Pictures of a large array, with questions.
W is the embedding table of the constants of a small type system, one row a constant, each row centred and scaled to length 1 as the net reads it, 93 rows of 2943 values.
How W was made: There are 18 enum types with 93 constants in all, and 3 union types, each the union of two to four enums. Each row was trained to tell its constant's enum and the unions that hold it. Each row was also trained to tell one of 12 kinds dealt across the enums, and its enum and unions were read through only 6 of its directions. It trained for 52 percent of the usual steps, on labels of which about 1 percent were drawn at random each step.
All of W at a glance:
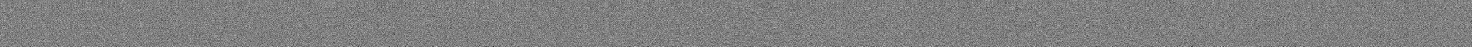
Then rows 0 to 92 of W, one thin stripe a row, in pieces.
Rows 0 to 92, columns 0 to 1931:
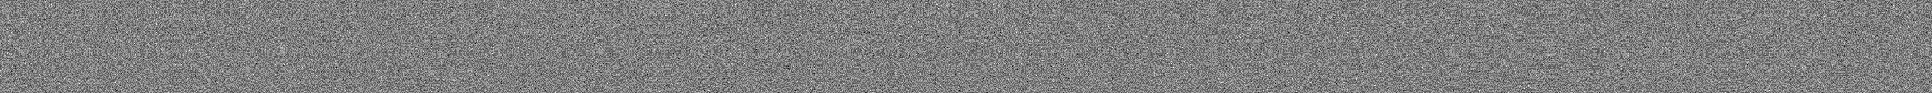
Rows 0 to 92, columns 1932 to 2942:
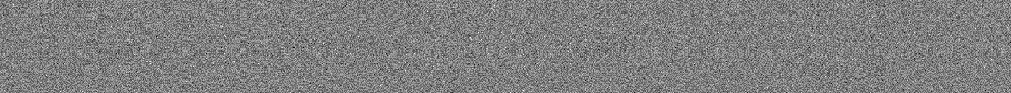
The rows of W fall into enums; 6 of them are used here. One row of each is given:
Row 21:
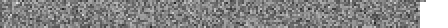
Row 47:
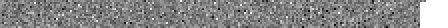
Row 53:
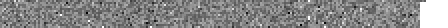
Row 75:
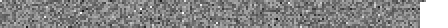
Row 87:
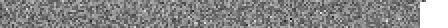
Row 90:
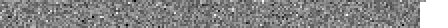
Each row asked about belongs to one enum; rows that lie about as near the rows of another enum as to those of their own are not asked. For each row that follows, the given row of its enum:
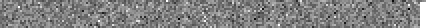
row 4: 75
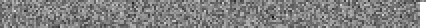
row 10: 21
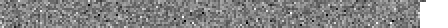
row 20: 53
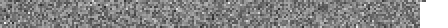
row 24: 87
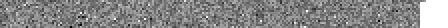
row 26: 75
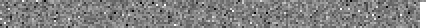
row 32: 90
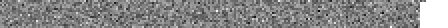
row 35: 53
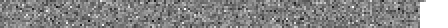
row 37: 75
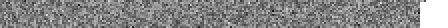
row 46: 87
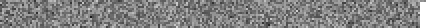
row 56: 90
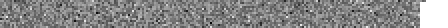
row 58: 87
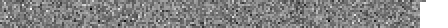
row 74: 87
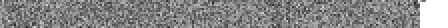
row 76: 53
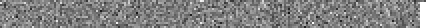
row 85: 53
